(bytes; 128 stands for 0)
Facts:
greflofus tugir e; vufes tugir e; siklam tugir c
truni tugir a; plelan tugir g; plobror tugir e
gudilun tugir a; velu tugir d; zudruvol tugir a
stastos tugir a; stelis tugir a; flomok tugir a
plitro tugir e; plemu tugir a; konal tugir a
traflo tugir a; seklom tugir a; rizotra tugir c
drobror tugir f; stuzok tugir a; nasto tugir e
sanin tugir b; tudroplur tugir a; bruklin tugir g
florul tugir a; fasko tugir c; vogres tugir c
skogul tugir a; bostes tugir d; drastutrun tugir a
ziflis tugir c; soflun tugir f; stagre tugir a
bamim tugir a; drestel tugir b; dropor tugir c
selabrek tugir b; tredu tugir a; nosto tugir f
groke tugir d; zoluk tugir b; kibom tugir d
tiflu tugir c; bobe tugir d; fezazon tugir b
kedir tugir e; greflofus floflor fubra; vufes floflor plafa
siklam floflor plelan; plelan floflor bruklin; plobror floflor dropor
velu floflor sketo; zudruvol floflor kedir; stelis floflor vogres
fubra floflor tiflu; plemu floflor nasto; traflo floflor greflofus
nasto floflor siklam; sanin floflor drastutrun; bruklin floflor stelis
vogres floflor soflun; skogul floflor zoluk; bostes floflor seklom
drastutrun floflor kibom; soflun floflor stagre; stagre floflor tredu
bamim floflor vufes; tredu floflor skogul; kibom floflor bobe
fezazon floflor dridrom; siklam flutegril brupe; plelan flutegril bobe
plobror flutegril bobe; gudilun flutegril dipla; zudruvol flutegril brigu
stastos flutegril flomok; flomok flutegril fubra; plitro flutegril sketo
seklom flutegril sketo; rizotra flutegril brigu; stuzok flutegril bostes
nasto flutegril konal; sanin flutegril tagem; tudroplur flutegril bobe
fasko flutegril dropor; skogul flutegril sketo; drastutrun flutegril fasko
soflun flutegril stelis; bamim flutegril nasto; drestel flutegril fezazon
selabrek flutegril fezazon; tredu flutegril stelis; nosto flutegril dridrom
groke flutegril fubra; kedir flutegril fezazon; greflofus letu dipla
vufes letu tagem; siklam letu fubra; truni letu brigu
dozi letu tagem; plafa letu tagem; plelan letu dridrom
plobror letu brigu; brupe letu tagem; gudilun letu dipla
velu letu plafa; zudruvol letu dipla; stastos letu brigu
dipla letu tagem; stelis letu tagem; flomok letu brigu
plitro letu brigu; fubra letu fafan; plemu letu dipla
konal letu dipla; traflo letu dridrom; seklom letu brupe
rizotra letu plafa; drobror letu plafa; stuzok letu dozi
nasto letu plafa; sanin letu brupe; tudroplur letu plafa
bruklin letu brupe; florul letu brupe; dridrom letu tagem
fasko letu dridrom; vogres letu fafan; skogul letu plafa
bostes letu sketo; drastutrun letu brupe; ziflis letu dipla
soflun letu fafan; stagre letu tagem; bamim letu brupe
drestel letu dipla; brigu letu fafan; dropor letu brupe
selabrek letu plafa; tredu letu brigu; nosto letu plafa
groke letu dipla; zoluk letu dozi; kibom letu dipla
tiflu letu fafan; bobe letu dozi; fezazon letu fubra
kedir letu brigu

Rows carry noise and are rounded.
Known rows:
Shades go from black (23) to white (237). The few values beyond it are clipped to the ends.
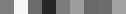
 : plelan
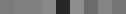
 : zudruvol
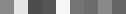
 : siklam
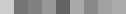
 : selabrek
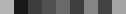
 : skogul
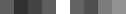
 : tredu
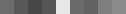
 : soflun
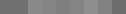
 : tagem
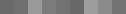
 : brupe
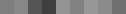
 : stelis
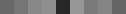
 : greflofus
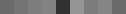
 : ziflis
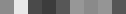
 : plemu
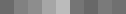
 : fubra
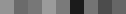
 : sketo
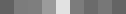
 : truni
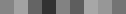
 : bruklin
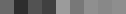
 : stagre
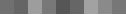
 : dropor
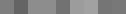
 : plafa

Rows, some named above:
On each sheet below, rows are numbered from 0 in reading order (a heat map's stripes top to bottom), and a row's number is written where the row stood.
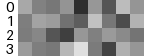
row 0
drestel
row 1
tudroplur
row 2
stelis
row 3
kedir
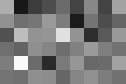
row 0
skogul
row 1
sketo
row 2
plobror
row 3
dridrom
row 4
plelan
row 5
vufes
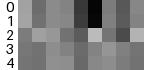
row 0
seklom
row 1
seklom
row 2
tudroplur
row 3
dozi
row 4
vufes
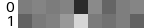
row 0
groke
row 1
brigu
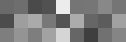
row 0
vogres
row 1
bobe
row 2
flomok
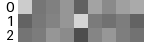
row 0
selabrek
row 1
brigu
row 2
traflo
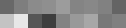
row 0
bostes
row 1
nasto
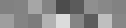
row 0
sanin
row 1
fezazon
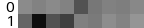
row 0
fasko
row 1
zoluk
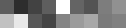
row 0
tredu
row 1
nasto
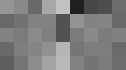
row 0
plitro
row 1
dipla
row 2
stuzok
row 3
fafan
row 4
tiflu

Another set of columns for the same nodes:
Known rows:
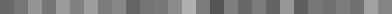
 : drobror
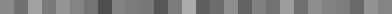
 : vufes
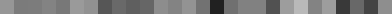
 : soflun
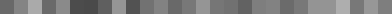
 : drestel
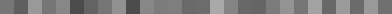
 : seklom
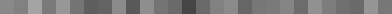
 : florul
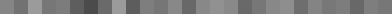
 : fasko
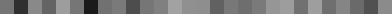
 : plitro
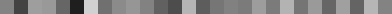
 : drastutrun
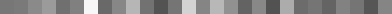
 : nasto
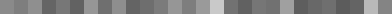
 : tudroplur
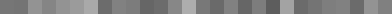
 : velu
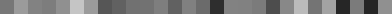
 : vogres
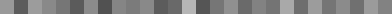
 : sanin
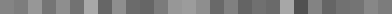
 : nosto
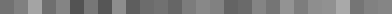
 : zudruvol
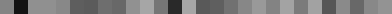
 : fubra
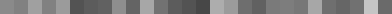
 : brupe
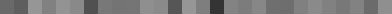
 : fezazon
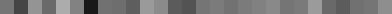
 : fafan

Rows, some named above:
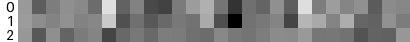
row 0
skogul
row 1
stagre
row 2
plobror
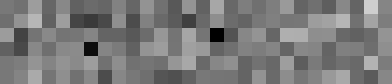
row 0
bobe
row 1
dipla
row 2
tredu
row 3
kedir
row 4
plafa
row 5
plemu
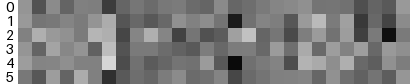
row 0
plobror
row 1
soflun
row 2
bruklin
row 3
traflo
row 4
stagre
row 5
truni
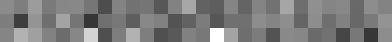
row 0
vufes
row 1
tiflu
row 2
plelan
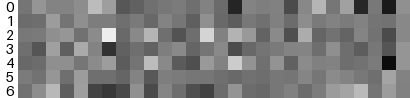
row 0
vogres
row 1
bostes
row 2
nasto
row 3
truni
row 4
siklam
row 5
zoluk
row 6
dipla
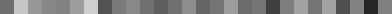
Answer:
stelis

